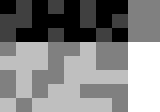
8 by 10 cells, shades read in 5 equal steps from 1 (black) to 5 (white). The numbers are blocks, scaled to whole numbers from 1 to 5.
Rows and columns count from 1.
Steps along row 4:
up same down same up down same up same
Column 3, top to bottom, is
1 1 1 4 4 3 3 4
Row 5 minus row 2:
2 2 3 2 3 2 2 1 2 2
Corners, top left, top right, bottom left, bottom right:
1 3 4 5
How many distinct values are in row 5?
3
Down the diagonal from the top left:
1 2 1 3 4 4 3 3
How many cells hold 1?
14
